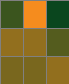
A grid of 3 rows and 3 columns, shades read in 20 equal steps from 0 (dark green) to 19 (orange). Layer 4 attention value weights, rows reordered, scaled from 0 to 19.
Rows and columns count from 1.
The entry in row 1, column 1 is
4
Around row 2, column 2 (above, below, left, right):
19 9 11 6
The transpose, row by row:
4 11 9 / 19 11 9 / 0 6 11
